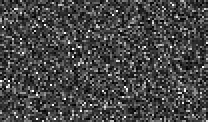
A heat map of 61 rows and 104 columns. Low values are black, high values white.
Grain: fine. Average level on the scale: 30%. Histogram: skewed, a long tail of high values. Odd rows or columns: none. Stripes: none. Mirror symmetry: none. Seam: none.
